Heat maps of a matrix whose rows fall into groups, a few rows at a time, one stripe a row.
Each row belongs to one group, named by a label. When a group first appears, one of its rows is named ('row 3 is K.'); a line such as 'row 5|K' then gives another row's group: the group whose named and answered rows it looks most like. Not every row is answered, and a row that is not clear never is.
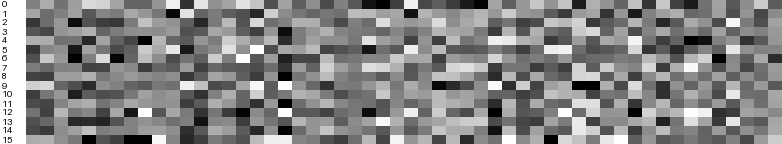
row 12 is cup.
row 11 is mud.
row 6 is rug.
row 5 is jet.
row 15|cup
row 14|mud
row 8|mud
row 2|jet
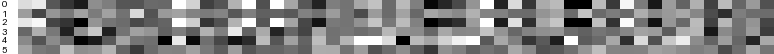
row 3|rug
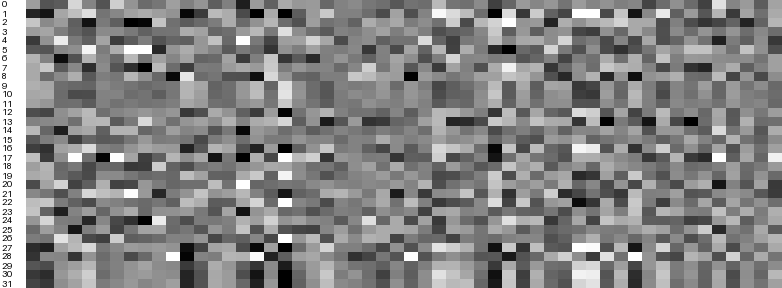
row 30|mud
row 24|cup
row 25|rug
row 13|jet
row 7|cup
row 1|mud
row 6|rug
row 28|jet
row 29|mud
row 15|jet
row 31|mud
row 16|mud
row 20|rug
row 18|cup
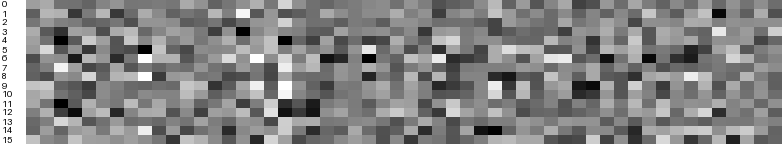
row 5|cup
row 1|rug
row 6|jet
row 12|rug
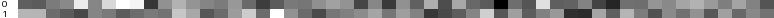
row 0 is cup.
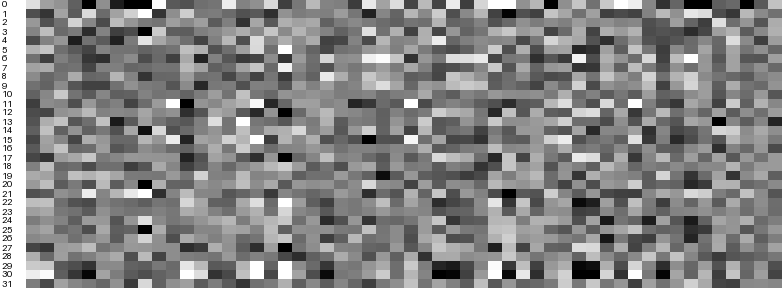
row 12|mud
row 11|jet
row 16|rug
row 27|mud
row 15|jet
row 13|rug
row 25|cup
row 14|cup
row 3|cup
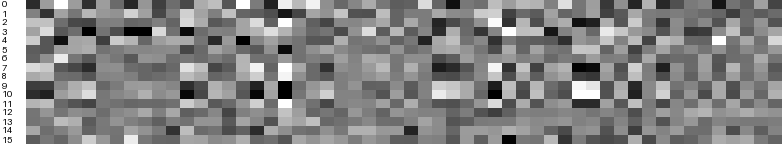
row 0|rug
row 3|cup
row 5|mud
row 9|mud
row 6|rug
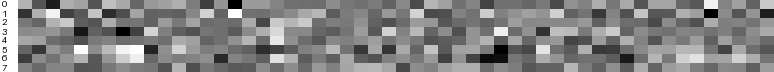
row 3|cup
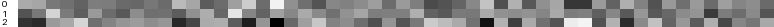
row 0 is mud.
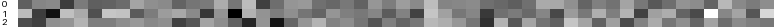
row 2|mud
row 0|jet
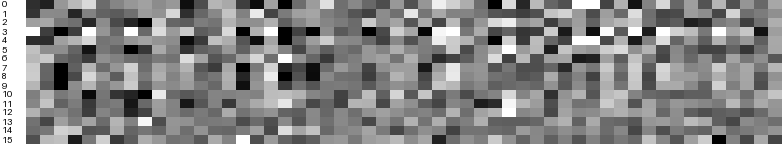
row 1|jet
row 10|cup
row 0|mud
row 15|rug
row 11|cup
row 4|mud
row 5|cup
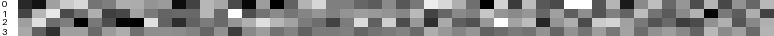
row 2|cup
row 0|mud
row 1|rug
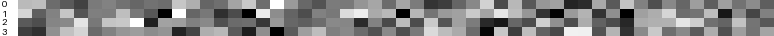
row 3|mud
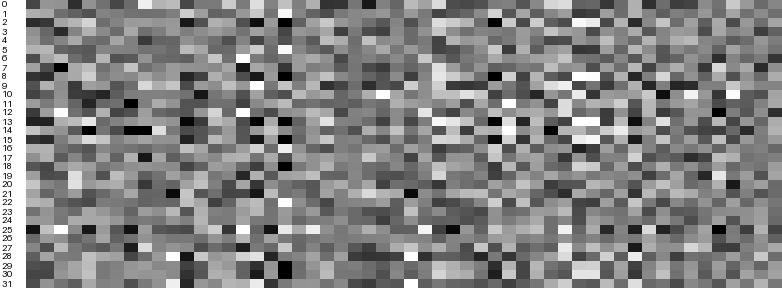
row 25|rug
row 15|mud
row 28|jet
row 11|cup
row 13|mud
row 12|rug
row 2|mud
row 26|rug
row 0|jet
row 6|rug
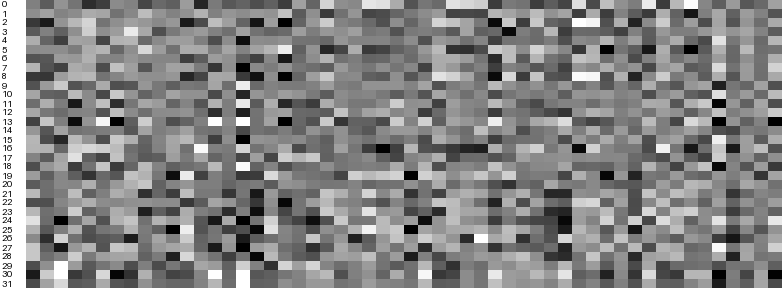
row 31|rug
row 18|rug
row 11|rug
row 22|mud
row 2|mud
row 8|mud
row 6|mud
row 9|rug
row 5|jet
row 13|rug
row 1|jet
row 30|rug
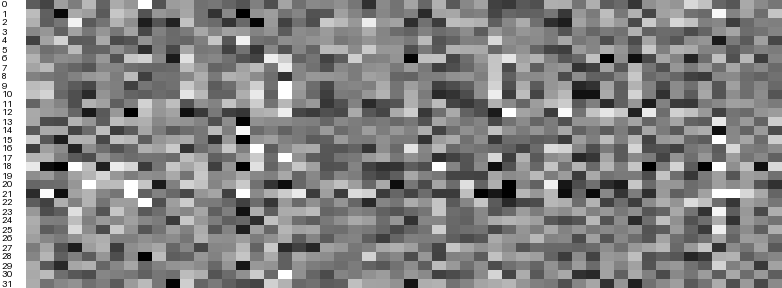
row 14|rug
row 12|cup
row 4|rug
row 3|cup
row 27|rug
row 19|jet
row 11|jet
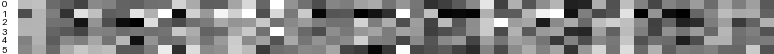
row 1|jet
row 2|cup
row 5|jet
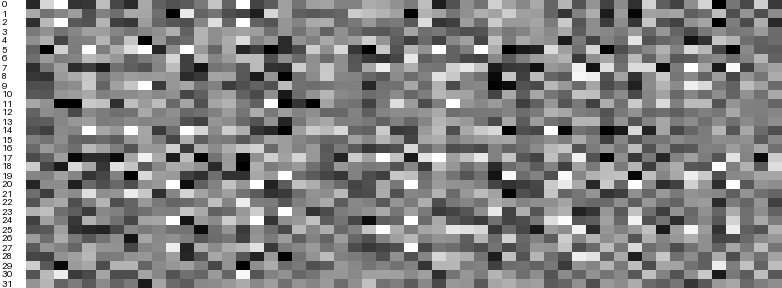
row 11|rug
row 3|jet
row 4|cup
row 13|mud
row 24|jet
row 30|rug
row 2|rug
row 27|jet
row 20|jet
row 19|cup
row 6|jet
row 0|rug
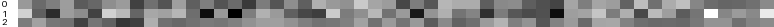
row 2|cup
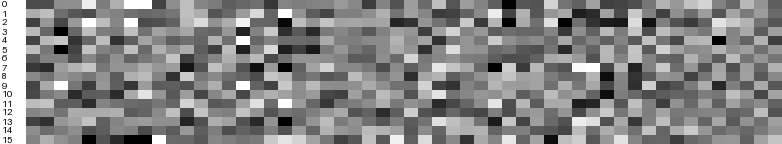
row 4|rug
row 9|rug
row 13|mud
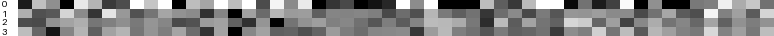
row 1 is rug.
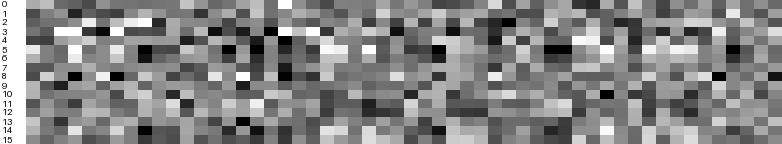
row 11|jet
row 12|jet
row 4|mud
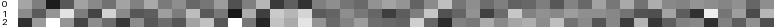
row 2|rug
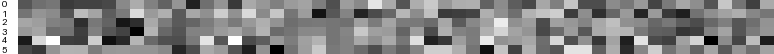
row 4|rug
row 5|mud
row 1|jet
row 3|cup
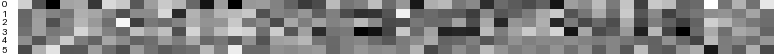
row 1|jet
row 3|jet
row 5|rug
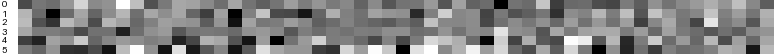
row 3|cup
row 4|mud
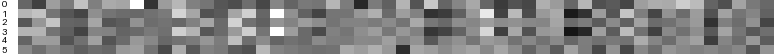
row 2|rug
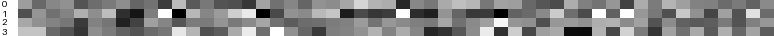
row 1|jet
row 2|cup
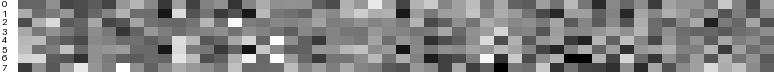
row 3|cup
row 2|rug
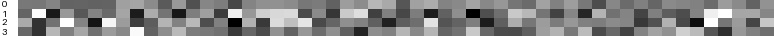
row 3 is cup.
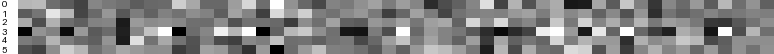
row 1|rug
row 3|jet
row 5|mud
